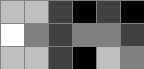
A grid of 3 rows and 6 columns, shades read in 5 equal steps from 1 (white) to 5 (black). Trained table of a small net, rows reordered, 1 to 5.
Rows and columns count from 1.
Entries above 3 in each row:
4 2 2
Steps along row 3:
same up up down up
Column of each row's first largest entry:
4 3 4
